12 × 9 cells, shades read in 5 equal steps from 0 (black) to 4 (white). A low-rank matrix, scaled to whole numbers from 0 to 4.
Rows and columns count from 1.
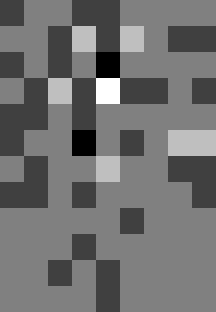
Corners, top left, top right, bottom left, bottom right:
1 2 2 2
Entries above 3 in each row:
0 0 0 1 0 0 0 0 0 0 0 0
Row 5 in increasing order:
1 1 1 2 2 2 2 2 2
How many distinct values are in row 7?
3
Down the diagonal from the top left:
1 2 1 1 2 1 2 2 2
